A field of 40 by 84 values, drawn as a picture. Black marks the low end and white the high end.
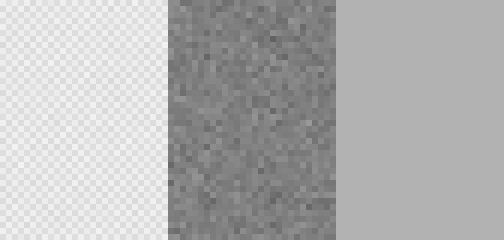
The table splits into one row of 3 panels. Panel 1,1: very high, checkered, faint in contrast. Panel 1,2: middling, fine-grained, faint in contrast. Panel 1,3: high, flat.
